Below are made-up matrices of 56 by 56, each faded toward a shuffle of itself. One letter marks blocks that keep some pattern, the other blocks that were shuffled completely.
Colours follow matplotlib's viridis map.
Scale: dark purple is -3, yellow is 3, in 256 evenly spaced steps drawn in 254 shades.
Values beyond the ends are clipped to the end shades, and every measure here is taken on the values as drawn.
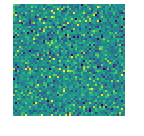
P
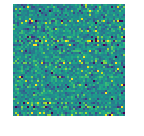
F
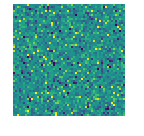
P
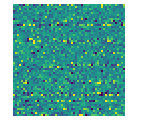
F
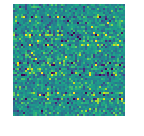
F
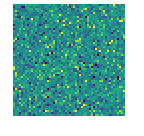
P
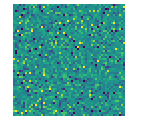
P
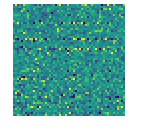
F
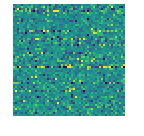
F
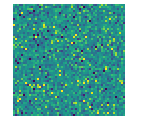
P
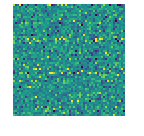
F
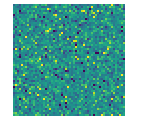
P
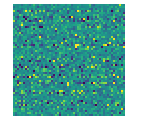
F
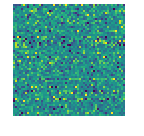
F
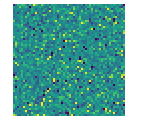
P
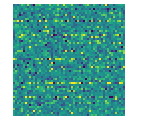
F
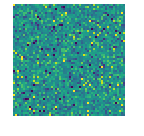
P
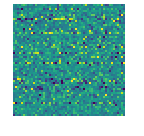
F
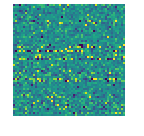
F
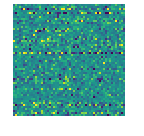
F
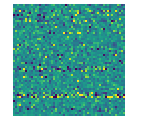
F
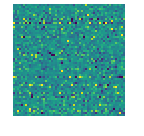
F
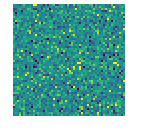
P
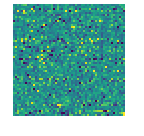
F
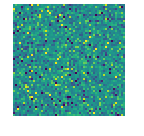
P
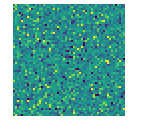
P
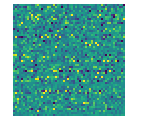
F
